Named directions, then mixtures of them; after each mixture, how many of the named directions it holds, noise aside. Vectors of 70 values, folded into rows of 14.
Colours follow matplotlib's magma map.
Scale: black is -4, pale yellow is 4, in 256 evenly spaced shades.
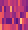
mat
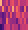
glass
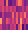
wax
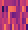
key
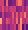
one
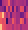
two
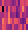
three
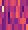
three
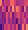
two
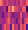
two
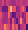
two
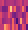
two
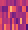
two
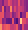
one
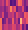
three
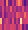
two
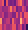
three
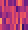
one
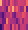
two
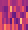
two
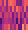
two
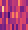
three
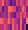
two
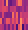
one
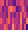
two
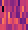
three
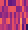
two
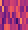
two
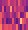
one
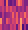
one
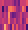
one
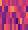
three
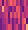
three
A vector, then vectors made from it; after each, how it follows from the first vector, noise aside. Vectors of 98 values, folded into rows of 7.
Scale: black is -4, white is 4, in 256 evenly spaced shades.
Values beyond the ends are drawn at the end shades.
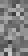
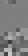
partly zeroed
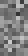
reversed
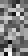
scaled up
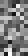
scaled up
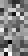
scaled up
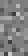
partly zeroed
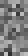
negated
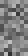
negated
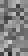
negated
